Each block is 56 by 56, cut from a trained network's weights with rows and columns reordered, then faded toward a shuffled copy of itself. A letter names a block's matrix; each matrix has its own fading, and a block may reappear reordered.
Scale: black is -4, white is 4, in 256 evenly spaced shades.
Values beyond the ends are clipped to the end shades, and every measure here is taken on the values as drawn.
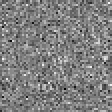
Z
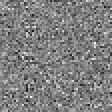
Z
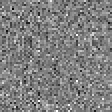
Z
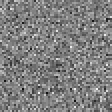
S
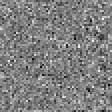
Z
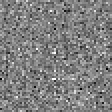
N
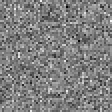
S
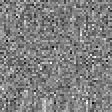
Z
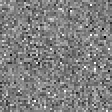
N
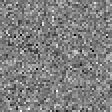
S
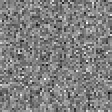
S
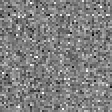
N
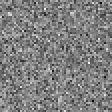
S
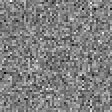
S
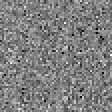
N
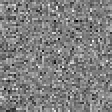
Z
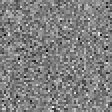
S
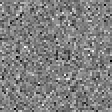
Z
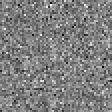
N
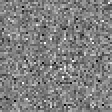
N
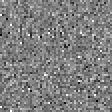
N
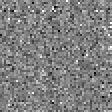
N
